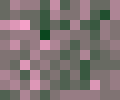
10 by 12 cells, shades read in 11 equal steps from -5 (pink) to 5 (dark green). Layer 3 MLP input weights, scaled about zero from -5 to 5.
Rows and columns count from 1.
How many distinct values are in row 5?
7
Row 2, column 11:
4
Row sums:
-4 6 -2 1 -9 3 4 1 -7 -1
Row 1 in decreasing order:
2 2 1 1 1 0 -1 -1 -2 -2 -2 -3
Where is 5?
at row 4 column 5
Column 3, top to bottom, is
-1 1 -5 -1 0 1 -4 2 0 -2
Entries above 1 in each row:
2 3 4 2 1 2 1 3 2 2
